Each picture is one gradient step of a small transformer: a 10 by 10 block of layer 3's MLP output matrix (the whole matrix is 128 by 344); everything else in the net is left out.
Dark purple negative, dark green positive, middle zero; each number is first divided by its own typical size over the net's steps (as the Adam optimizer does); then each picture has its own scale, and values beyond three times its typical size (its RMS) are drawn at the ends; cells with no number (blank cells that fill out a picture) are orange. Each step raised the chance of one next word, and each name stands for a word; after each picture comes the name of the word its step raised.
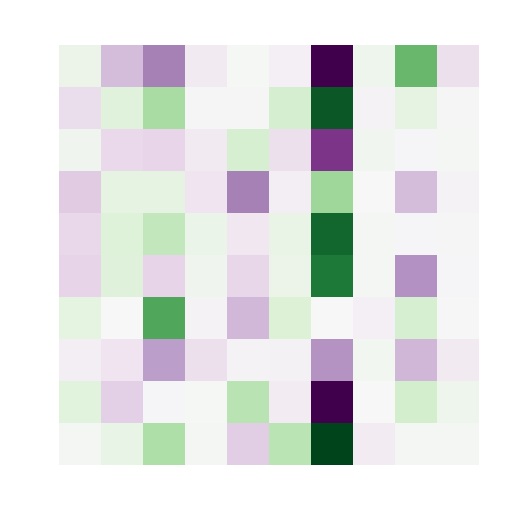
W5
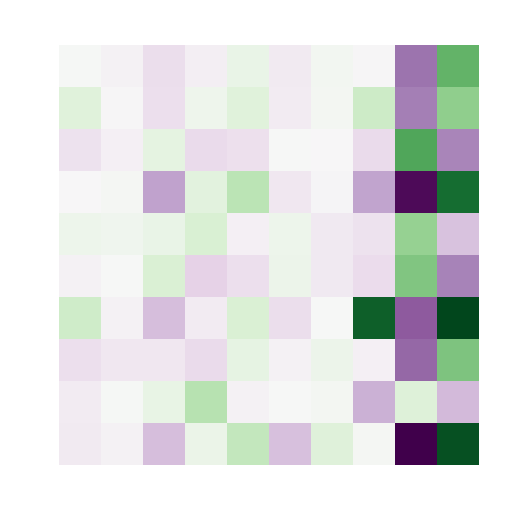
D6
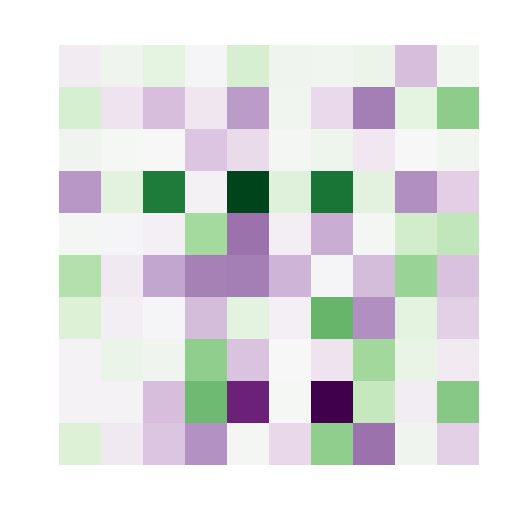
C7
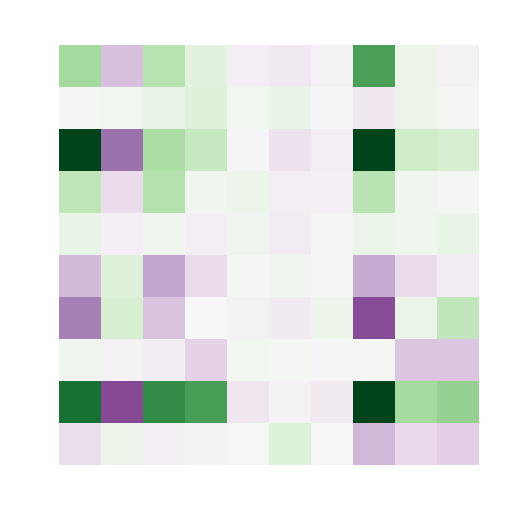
W5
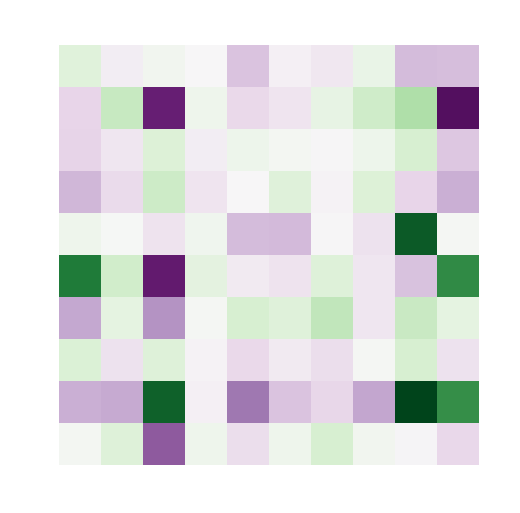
C7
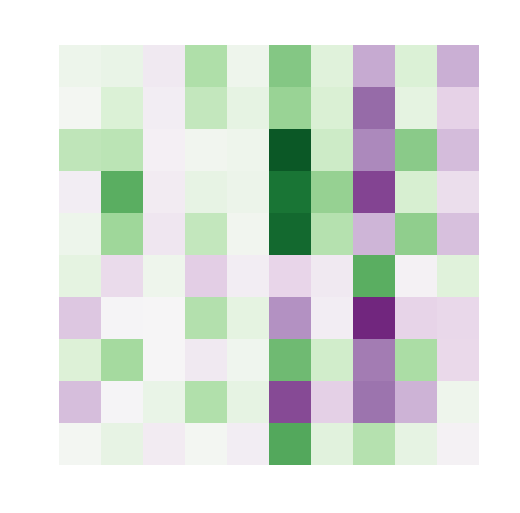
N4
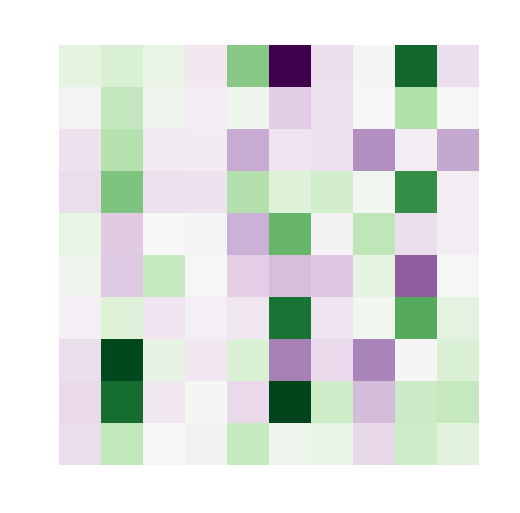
D6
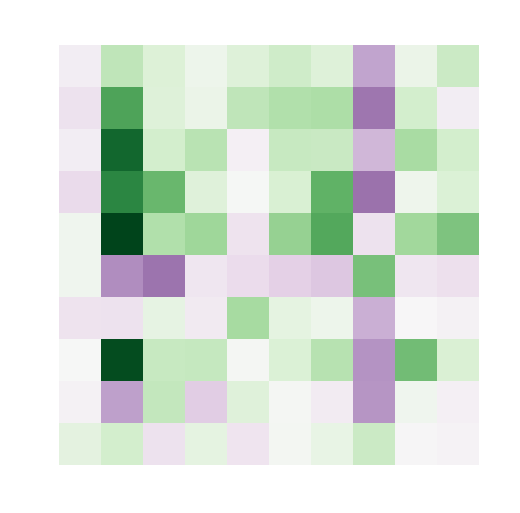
N4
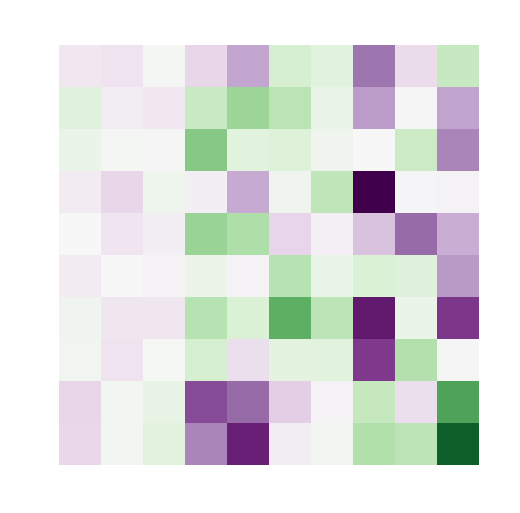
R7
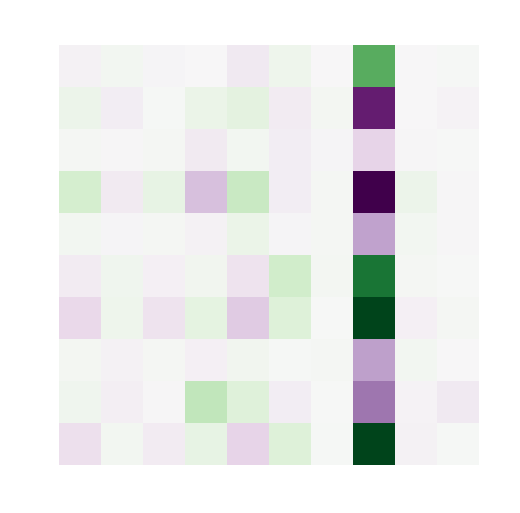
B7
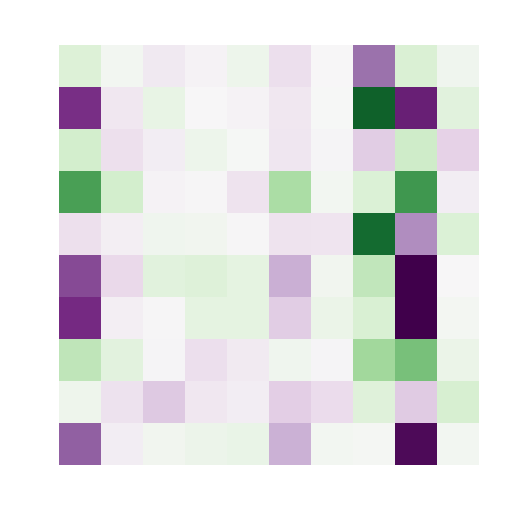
C7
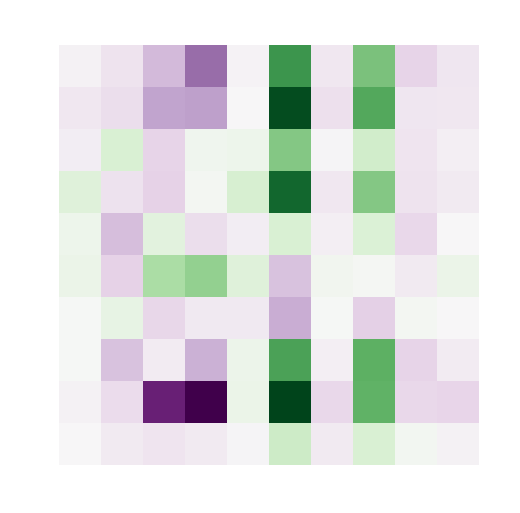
W5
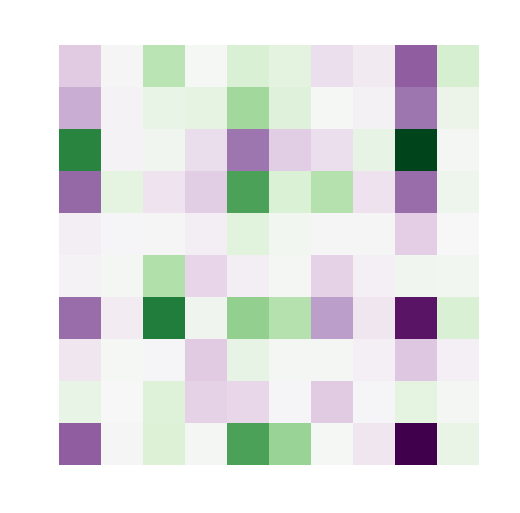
D6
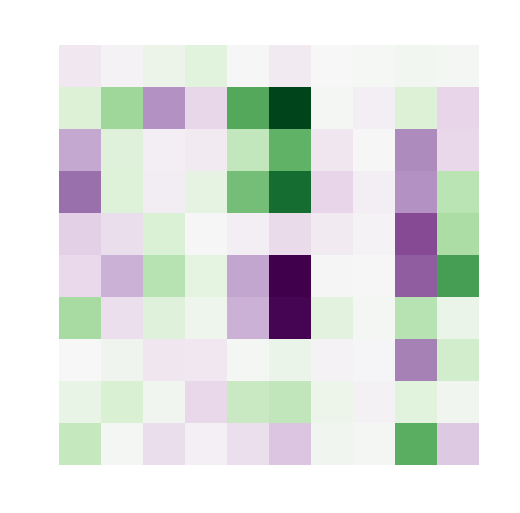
B7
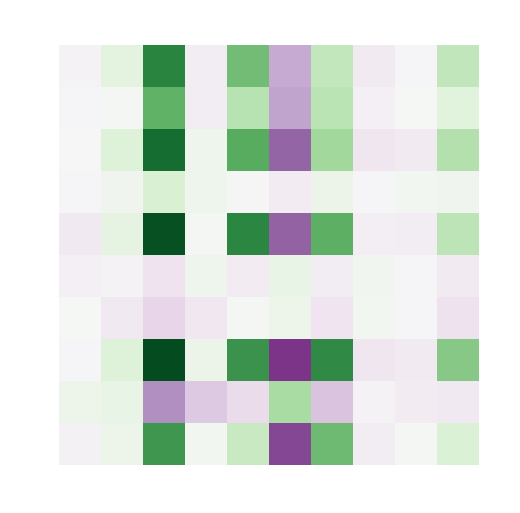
N4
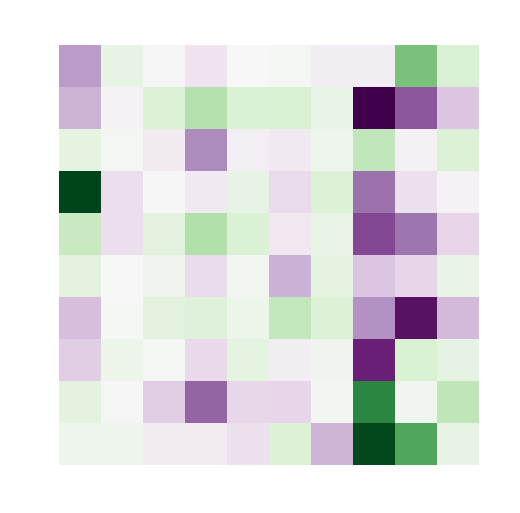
R7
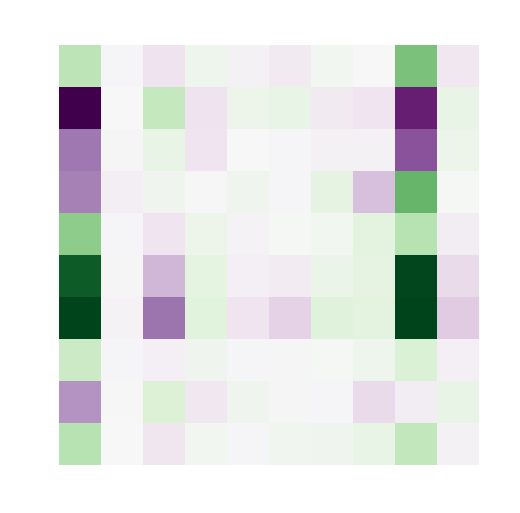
B7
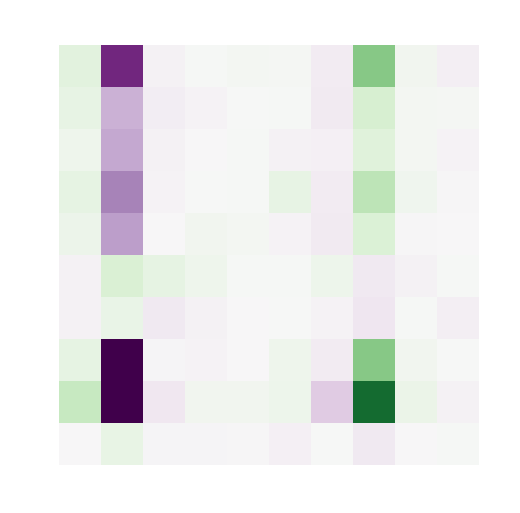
W5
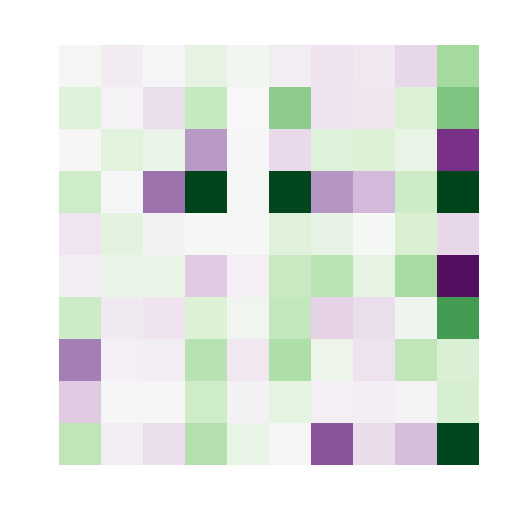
D6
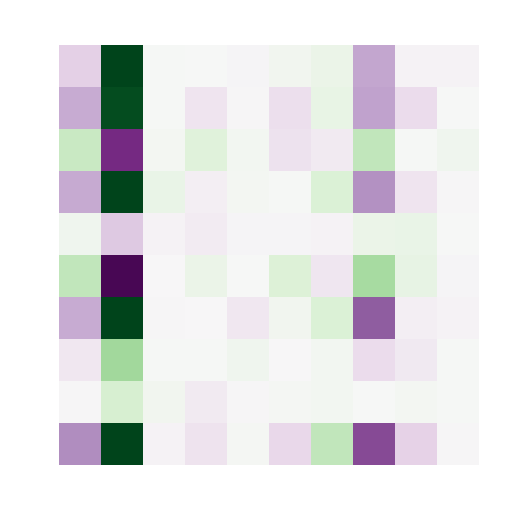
D6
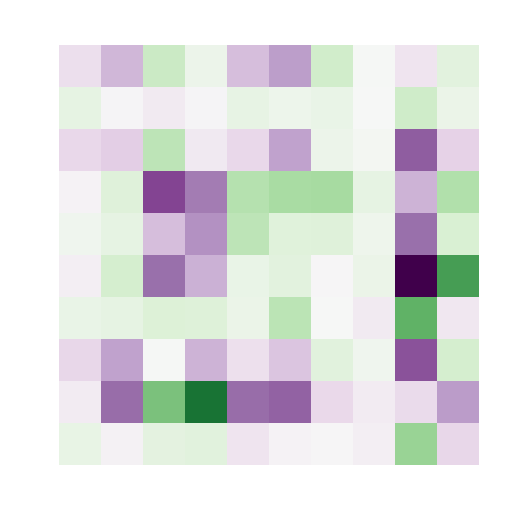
W5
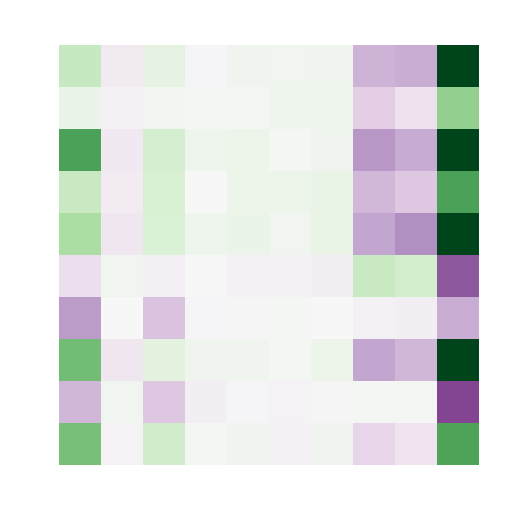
N4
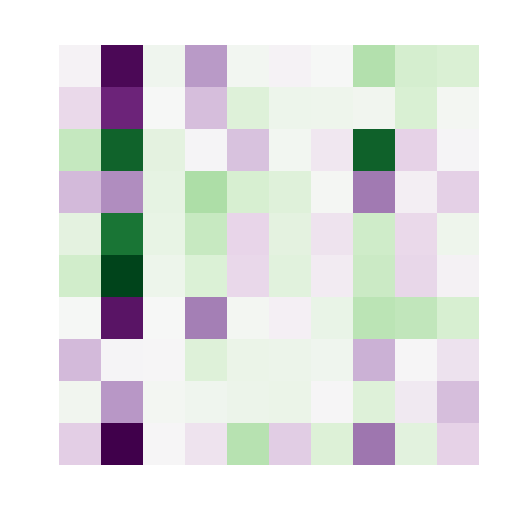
D6
